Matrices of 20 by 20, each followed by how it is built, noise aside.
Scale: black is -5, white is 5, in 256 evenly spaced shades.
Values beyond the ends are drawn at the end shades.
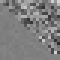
upper triangular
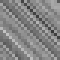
Toeplitz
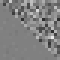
upper triangular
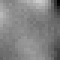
smooth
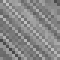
Toeplitz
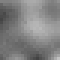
smooth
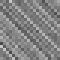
Toeplitz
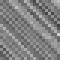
Toeplitz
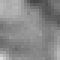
smooth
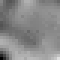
smooth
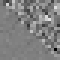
upper triangular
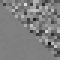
upper triangular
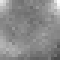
smooth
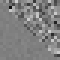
upper triangular
